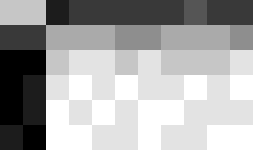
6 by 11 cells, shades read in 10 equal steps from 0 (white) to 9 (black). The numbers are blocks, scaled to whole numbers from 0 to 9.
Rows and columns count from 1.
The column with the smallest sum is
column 4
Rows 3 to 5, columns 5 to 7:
1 2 1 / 1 0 1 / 0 1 0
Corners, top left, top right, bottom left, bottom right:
2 7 8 0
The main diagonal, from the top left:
2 7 2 0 0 1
